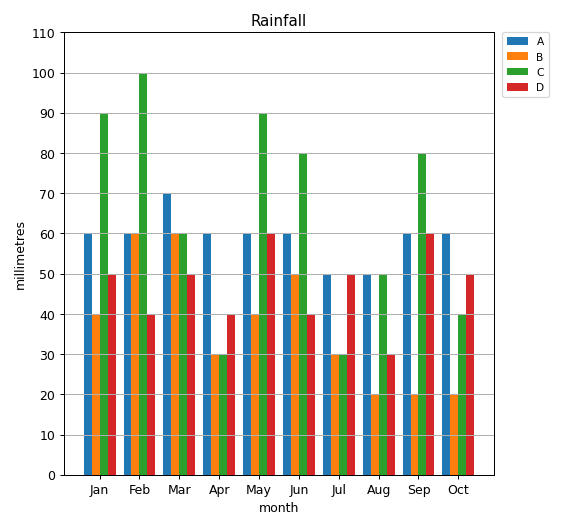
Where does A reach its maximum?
Mar
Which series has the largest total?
C
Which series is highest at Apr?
A
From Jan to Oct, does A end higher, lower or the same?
the same
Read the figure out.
Title: Rainfall
x-axis: month, ticks Jan Feb Mar Apr May Jun Jul Aug Sep Oct
y-axis: millimetres, ticks 0 10 20 30 40 50 60 70 80 90 100 110
Legend: A, B, C, D
Values:
A: 60 60 70 60 60 60 50 50 60 60
B: 40 60 60 30 40 50 30 20 20 20
C: 90 100 60 30 90 80 30 50 80 40
D: 50 40 50 40 60 40 50 30 60 50
